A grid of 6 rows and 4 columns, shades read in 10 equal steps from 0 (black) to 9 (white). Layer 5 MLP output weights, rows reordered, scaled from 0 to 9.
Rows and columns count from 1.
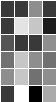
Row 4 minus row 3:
1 5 3 -1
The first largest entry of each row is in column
3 2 4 2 2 2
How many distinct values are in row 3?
3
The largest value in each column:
5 9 7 6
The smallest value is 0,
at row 6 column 3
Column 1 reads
2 2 3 4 5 2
